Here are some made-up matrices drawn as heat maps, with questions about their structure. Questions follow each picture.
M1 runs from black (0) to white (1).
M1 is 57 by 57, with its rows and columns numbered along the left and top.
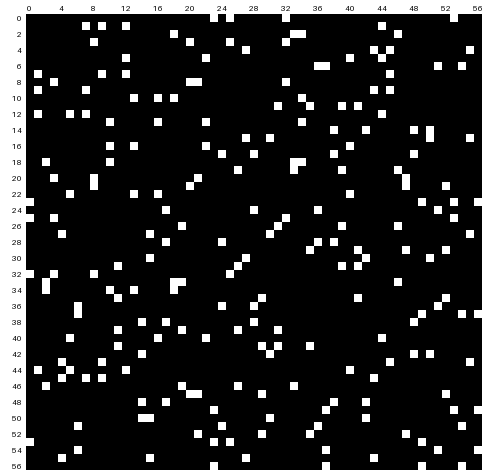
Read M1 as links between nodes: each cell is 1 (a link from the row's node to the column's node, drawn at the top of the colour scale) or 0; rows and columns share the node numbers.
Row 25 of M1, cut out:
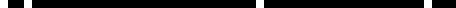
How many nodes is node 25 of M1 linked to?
4
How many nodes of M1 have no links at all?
0
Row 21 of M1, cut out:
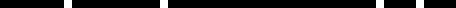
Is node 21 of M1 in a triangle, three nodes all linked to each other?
yes
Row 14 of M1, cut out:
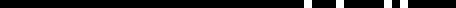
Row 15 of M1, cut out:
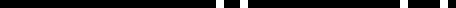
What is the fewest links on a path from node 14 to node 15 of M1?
2
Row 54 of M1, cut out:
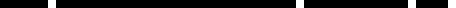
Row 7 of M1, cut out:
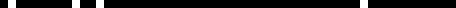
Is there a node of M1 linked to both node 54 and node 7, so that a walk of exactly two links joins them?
no
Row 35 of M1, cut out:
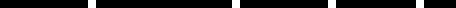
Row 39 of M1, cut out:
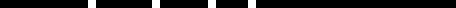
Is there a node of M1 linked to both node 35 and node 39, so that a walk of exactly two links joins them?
yes
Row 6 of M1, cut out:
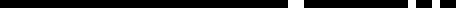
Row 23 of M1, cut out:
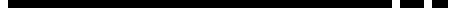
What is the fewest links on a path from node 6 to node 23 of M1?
3
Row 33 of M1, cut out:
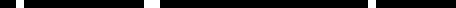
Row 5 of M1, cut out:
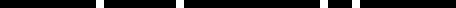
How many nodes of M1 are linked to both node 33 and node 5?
0
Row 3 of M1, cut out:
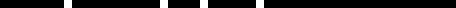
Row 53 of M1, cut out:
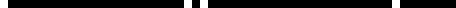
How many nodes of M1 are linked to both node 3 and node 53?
1
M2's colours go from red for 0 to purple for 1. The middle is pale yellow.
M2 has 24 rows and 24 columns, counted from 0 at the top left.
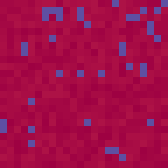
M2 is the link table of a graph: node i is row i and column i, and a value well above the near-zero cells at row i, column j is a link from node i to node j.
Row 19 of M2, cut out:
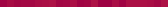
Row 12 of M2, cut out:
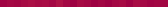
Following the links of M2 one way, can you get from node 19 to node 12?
no
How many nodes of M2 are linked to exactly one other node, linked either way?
3
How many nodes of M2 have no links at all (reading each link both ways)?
1
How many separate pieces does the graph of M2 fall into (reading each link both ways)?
2
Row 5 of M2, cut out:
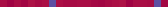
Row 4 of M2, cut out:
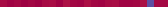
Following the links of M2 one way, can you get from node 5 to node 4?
no
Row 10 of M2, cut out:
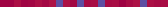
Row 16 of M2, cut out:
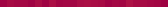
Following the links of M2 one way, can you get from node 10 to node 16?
yes
